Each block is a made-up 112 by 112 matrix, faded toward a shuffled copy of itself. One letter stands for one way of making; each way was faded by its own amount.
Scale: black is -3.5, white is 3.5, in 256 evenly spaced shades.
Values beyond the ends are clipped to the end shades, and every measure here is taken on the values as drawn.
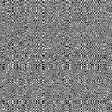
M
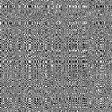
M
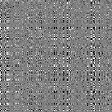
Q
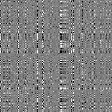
Q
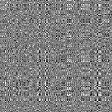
M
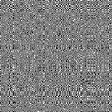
M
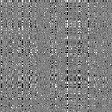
Q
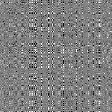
Q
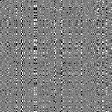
Q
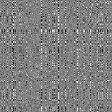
Q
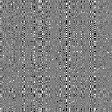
Q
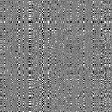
Q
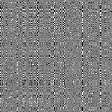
Q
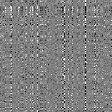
Q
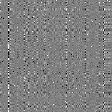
Q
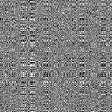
M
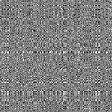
M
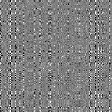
Q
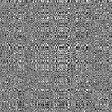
M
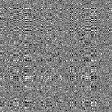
M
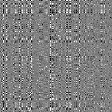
Q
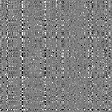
Q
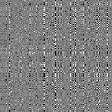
Q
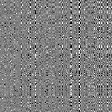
Q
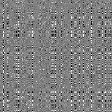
Q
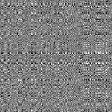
M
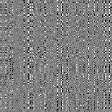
Q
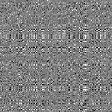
M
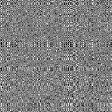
M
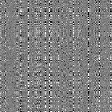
Q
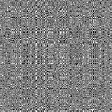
M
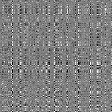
Q
